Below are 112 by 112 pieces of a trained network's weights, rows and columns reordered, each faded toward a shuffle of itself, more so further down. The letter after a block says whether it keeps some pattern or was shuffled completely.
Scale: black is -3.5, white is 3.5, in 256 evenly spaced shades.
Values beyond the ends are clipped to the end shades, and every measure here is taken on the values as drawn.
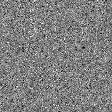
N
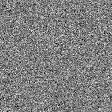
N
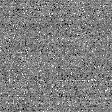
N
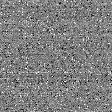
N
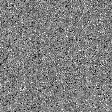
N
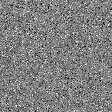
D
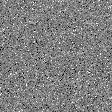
D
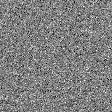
D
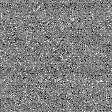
N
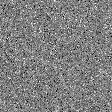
D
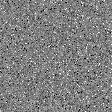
D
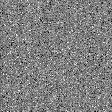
N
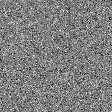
D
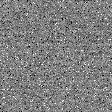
N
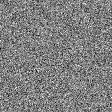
N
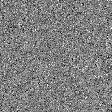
N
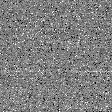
N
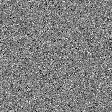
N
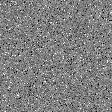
D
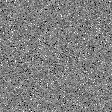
D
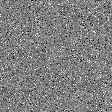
D
